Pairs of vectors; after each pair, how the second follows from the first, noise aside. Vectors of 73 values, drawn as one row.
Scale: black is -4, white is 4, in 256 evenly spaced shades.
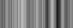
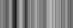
reversed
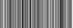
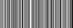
sign-scrambled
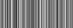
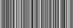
wrapped around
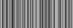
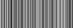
shuffled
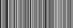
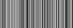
reversed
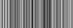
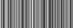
sign-scrambled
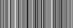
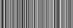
shuffled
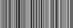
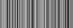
wrapped around
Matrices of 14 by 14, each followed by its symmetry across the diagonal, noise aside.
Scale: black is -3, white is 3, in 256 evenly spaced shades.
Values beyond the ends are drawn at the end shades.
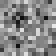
symmetric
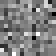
antisymmetric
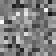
neither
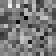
neither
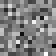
antisymmetric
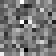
neither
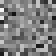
neither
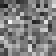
neither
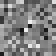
antisymmetric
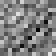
symmetric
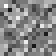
symmetric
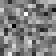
antisymmetric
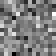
antisymmetric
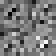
symmetric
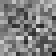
symmetric
